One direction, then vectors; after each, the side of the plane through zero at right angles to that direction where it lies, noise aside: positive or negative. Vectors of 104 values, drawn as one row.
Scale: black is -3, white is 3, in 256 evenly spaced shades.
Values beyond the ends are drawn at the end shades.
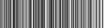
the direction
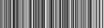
positive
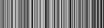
negative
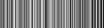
negative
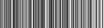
positive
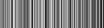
negative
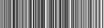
positive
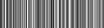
positive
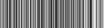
positive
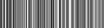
positive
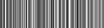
positive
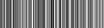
positive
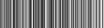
positive
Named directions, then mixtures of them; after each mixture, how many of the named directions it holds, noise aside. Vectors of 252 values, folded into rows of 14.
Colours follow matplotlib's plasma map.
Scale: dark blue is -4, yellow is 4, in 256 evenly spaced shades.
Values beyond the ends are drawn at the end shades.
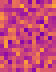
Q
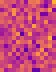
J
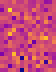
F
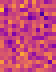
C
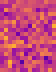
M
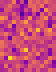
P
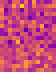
two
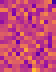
two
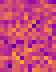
three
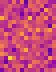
one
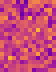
two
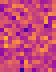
three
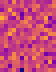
three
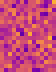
one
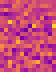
two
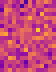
three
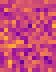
one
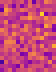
one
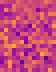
one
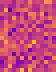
three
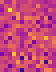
one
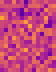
two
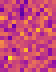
one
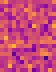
two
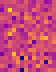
one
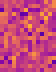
three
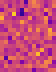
three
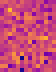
one
